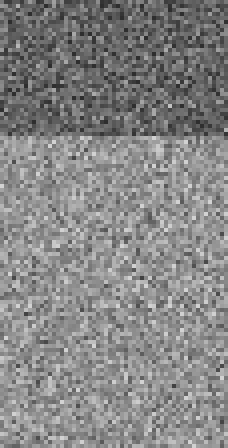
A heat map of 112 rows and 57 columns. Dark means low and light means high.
Stripes: none. Seam: horizontal, 30% of the way down, the bottom part higher. Histogram: bell-shaped.
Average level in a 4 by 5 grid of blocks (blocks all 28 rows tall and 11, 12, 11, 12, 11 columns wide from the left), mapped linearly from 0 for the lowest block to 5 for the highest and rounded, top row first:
00000 / 44444 / 55555 / 55555
